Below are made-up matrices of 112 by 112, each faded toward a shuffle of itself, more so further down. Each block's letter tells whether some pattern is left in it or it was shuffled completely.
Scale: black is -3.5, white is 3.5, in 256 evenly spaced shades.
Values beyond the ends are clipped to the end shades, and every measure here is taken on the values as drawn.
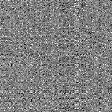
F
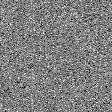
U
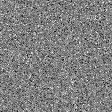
U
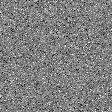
U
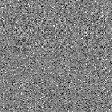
F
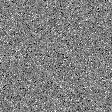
U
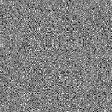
F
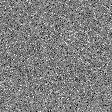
U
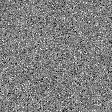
U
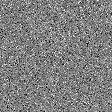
U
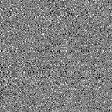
F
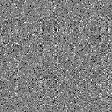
F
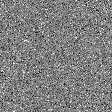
U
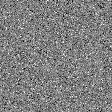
U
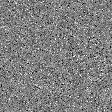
U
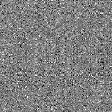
F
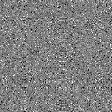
F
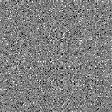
F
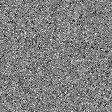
U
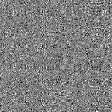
F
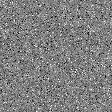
U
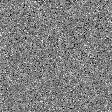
U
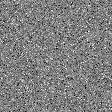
U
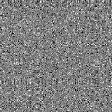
F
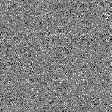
F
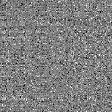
F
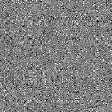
F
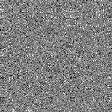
F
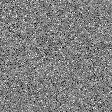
U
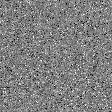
U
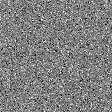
U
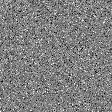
U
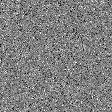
U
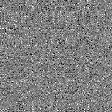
F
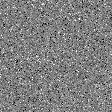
U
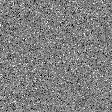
U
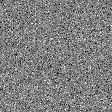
U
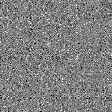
F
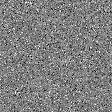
U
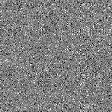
F
